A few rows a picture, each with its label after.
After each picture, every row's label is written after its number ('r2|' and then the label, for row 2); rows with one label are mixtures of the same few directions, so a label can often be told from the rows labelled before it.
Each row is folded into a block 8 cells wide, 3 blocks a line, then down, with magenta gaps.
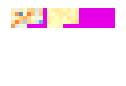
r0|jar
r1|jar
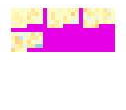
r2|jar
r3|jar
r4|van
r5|jar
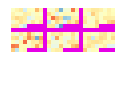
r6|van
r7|van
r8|jar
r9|jar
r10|jar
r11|jar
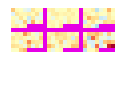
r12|van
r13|van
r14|van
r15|van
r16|jar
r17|jar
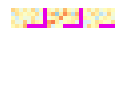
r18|van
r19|jar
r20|jar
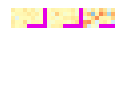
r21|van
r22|jar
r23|jar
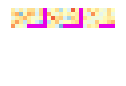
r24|jar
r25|van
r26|jar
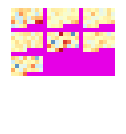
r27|jar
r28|jar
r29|jar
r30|van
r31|van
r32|van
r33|van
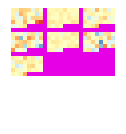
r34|jar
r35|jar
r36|van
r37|jar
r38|van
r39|van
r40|van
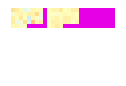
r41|van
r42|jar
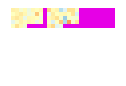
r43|jar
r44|van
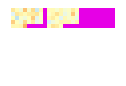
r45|van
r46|jar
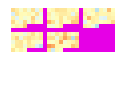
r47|van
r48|jar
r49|van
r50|jar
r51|jar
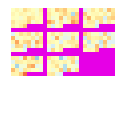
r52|van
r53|jar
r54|van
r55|van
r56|jar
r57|van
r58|van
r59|van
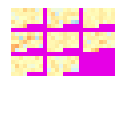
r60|van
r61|jar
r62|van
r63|jar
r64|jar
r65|van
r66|van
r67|jar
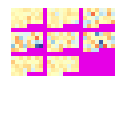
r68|van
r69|jar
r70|jar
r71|jar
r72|van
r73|van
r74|van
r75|van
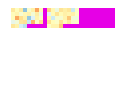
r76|van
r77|van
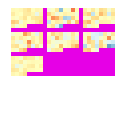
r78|jar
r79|van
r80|jar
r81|van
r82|jar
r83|jar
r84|van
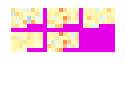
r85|van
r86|van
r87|van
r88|jar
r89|van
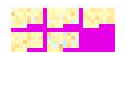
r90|van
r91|jar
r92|van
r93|jar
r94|van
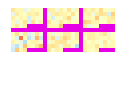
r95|van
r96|van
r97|jar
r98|jar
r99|jar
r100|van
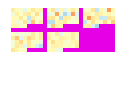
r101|van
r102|jar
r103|van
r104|jar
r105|van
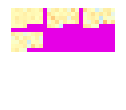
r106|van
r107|van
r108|van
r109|van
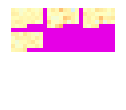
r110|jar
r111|van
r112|van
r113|van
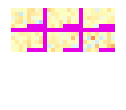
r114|jar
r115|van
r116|van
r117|van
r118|jar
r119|jar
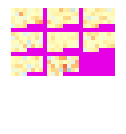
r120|jar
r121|van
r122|van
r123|van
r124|jar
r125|jar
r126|van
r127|van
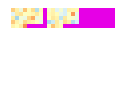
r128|van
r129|jar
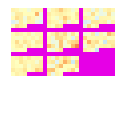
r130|jar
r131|van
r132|jar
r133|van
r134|jar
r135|van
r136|jar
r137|jar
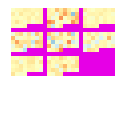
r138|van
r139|jar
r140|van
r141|van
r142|van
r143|jar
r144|jar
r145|van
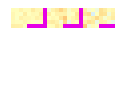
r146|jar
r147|van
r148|jar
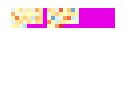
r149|van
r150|van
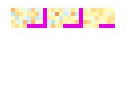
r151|van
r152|jar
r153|jar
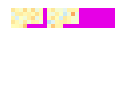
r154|van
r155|jar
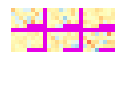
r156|van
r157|van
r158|van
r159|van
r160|jar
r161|van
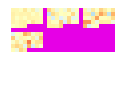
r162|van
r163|van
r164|jar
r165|van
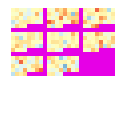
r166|jar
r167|jar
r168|van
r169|jar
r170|van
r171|van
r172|jar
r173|van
